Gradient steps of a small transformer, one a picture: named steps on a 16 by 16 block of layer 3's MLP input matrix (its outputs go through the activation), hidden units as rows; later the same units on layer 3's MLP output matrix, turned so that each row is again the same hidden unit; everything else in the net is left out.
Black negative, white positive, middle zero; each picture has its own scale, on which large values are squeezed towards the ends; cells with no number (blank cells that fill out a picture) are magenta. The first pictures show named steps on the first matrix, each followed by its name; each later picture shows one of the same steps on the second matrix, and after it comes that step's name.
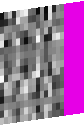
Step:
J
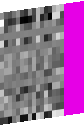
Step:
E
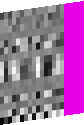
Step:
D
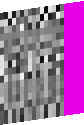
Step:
E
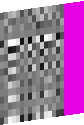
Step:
D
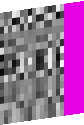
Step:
E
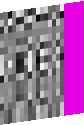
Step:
E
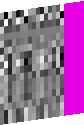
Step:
E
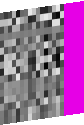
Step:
E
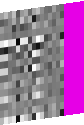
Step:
D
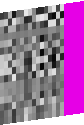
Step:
E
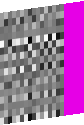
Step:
D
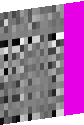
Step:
D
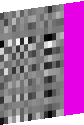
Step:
D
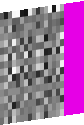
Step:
J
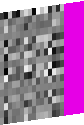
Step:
J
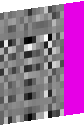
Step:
D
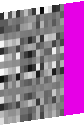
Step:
J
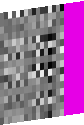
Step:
J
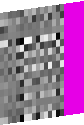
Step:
D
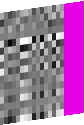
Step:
D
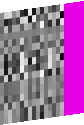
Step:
E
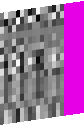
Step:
E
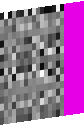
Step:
J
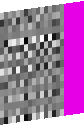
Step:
D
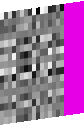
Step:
J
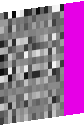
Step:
J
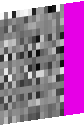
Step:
J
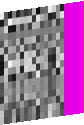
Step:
E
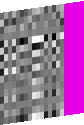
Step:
D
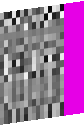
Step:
E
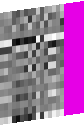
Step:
D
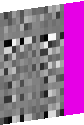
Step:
D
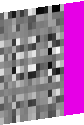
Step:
J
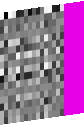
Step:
J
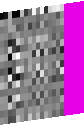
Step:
J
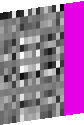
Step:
J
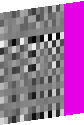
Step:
D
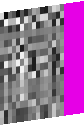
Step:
E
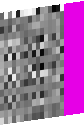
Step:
J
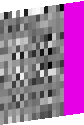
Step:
J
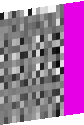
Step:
J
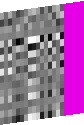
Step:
D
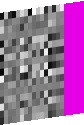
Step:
J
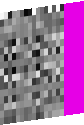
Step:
J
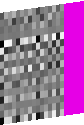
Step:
D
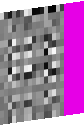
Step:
J
